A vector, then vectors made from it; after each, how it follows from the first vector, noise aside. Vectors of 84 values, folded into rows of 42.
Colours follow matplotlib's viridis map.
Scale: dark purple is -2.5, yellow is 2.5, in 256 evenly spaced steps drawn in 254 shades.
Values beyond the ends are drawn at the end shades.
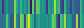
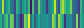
sign-scrambled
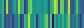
reversed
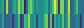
reversed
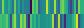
sign-scrambled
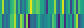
sign-scrambled
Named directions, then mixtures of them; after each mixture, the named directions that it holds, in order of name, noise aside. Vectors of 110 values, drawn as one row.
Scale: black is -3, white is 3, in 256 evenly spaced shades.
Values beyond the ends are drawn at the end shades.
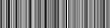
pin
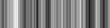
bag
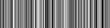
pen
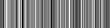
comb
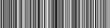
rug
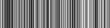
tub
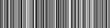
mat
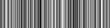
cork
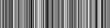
cork, pen, tub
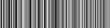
pin, rug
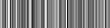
pin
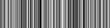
cork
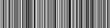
mat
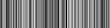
cork, mat, pin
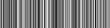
rug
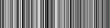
comb, pen, rug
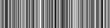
cork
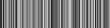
comb, rug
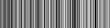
cork, rug, tub
